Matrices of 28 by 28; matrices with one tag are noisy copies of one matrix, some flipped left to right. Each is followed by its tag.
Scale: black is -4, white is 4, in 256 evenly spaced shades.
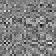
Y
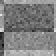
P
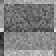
P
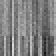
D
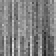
D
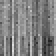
D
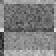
P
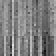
D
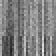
D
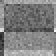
P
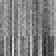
D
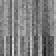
D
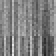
D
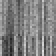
D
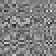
Y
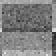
P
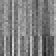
D
